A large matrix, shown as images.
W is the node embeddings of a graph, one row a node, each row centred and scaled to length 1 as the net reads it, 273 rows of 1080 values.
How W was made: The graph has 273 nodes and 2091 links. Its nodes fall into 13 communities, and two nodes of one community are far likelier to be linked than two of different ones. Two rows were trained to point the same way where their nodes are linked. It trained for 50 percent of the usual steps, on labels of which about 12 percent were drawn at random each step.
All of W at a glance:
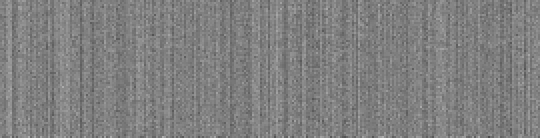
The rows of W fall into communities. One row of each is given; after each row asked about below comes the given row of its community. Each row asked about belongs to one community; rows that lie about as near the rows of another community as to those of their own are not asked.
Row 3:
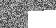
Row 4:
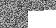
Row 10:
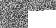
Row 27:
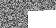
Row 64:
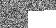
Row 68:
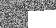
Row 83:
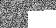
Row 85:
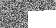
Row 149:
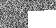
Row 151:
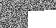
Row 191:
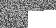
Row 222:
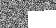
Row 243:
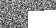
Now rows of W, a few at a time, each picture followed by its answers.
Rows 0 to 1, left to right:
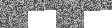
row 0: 3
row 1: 68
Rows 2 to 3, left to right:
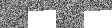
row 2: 4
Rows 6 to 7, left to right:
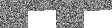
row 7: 10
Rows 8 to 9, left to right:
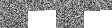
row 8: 85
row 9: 243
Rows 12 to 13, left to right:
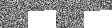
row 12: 243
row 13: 3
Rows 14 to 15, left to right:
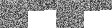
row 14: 64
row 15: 85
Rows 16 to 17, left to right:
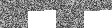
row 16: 222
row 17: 4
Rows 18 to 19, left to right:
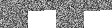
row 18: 151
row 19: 222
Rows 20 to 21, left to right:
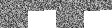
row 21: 243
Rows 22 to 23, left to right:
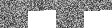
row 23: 222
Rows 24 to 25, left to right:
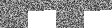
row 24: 243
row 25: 85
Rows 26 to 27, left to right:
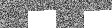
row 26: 149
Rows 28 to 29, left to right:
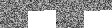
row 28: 27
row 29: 191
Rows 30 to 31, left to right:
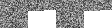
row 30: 222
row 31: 191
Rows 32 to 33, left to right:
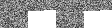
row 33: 83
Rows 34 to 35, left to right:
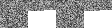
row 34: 27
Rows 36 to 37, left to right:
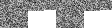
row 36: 68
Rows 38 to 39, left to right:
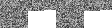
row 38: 10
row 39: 68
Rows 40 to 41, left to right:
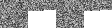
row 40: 10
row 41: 68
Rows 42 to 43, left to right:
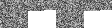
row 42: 243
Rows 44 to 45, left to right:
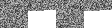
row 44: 4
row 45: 4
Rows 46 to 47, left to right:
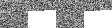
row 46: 85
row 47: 151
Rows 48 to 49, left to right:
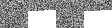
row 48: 3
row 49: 191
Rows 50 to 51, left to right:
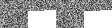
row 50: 222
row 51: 27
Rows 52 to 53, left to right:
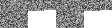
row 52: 64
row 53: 149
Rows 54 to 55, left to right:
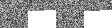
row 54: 4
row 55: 68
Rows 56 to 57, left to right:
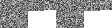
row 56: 151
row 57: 149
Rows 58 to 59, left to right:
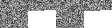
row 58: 3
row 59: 3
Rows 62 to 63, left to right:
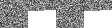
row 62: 68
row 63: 3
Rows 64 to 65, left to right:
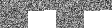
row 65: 3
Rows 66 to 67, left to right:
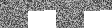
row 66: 68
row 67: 222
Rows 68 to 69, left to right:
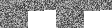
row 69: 222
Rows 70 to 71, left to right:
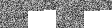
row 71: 151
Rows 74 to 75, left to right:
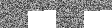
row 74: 64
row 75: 191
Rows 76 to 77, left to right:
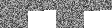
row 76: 222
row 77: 68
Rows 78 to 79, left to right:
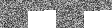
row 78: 27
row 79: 151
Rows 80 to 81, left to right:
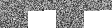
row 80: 85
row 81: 4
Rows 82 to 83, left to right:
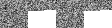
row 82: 85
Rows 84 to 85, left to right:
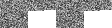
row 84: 64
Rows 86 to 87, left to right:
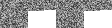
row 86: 10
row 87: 85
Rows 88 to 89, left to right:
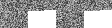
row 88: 222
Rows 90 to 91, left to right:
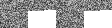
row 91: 243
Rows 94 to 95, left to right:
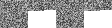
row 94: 85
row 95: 27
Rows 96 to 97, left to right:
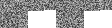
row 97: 149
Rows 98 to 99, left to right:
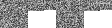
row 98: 149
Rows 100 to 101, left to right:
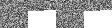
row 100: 149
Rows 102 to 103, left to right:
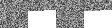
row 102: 151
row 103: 3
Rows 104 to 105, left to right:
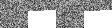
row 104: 68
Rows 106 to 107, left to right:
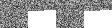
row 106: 222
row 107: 3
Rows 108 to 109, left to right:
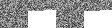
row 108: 4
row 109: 149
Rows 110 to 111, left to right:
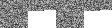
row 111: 191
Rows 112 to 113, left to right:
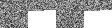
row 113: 4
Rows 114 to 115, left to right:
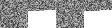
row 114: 10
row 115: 27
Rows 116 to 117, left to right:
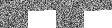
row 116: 83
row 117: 10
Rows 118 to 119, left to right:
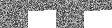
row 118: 4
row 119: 68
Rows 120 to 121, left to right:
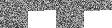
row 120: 191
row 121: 243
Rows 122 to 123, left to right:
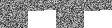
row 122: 83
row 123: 191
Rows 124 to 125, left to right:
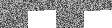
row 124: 151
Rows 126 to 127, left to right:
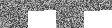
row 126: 149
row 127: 191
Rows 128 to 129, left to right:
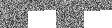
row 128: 222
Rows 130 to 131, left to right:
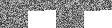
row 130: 68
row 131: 151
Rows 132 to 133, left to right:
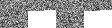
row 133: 151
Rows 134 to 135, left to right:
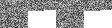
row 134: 85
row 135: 83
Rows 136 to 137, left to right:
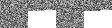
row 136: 64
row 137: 83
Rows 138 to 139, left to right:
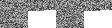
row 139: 149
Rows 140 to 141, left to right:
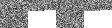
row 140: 151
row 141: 10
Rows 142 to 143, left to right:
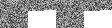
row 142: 4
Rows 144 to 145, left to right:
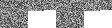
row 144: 85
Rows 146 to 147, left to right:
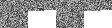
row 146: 149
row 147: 3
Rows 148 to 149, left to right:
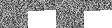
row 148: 151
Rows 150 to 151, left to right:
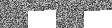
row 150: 68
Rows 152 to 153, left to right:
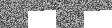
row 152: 68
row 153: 27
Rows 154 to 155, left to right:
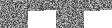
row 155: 64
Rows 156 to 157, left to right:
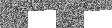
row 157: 4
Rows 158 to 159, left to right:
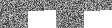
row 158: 151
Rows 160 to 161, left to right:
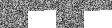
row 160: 27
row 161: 10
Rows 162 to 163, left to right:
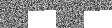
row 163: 85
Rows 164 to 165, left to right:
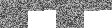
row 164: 64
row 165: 4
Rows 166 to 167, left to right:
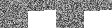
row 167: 85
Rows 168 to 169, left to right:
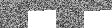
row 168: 68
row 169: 27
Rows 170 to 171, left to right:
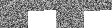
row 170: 243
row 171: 27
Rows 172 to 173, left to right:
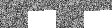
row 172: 3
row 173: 3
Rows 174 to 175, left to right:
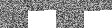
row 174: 149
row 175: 149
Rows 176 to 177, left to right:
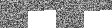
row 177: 222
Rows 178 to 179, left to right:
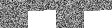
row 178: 68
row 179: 10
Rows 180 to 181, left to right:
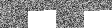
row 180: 4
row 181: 27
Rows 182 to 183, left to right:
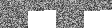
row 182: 85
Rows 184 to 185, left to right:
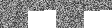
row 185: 222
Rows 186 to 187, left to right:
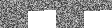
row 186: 64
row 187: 243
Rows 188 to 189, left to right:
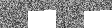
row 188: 85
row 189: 3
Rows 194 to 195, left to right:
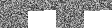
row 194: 243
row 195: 243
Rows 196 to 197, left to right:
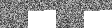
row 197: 4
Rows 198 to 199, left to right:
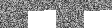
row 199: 27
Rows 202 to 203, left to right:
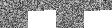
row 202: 83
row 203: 151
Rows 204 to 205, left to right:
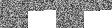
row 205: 151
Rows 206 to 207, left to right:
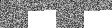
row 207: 149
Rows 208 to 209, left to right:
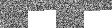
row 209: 68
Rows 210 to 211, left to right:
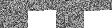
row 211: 3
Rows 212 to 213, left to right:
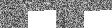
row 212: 27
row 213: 27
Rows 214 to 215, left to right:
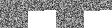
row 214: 191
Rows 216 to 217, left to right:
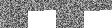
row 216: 149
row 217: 4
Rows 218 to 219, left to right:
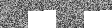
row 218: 4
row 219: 243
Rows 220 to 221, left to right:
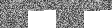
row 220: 68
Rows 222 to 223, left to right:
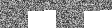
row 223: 68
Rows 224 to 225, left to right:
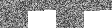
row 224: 83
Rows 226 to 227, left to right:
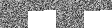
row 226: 85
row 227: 151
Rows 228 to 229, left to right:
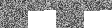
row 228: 27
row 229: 85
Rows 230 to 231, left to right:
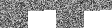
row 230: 85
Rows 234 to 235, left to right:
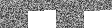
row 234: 151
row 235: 191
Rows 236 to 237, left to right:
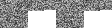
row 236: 4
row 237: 191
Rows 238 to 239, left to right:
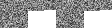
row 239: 4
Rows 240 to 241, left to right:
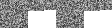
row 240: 68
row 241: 85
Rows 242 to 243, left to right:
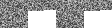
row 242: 85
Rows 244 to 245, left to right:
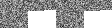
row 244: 151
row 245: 27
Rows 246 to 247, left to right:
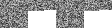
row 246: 3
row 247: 10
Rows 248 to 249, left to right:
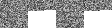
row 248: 191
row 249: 191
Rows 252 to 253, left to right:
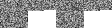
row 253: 83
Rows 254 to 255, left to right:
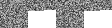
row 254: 68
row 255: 3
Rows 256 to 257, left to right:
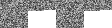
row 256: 4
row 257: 222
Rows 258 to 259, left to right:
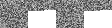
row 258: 149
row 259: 191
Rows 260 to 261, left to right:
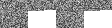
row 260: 85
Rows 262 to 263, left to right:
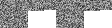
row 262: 10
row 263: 149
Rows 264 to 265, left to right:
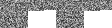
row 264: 191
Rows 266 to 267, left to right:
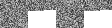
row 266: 27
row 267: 64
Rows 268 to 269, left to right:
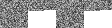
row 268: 27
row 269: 151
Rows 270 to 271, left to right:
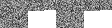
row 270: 149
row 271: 10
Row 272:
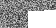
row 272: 149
